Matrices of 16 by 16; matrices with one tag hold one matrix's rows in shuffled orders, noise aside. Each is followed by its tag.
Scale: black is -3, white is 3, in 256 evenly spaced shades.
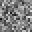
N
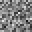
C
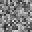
N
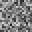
C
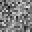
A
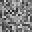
A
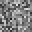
A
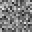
C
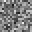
N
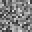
A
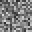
N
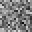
C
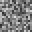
C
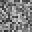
A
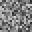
C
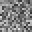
C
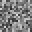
A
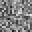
A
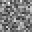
N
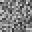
C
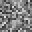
A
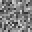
A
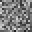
C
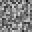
A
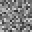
C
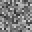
N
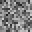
N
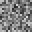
C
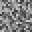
C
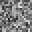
A
